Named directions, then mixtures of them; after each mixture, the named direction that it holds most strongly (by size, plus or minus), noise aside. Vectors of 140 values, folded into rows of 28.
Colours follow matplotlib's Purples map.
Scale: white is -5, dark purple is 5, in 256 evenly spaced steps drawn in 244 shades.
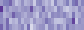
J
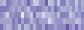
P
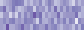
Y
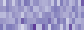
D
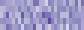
P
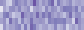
J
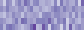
D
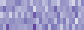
Y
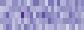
P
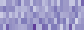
D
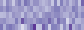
D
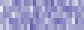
J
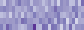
D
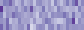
J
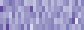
J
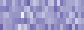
P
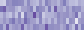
Y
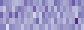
Y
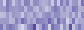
D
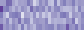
P
